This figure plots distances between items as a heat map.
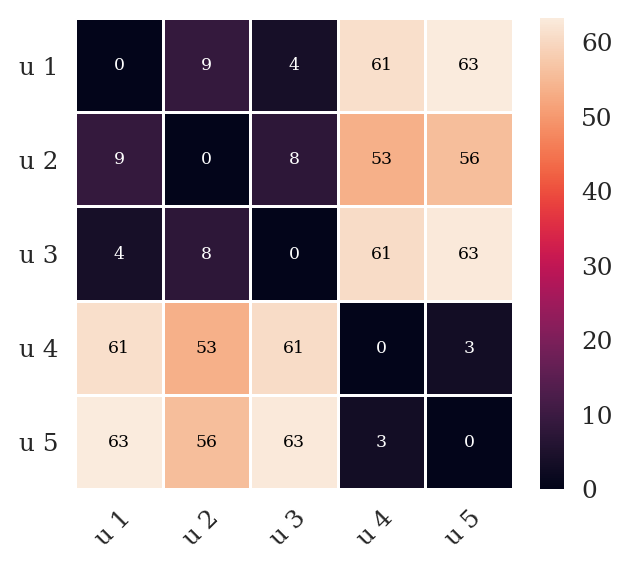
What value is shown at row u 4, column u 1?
61
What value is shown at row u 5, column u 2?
56
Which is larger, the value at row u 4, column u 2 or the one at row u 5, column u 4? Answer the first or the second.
the first
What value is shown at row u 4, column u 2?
53
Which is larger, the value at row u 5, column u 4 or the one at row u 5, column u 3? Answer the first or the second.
the second
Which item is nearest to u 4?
u 5
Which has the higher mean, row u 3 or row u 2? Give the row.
u 3
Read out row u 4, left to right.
61 53 61 0 3
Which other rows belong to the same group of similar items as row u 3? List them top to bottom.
u 1, u 2
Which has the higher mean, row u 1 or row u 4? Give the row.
u 4
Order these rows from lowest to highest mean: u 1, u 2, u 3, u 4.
u 2, u 3, u 1, u 4
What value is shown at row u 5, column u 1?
63
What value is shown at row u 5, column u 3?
63
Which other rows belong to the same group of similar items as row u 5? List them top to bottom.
u 4
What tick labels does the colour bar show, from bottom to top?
0, 10, 20, 30, 40, 50, 60
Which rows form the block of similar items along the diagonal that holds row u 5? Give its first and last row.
u 4 to u 5
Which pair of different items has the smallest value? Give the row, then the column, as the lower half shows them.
u 5, u 4
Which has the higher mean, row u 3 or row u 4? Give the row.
u 4
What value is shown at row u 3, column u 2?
8
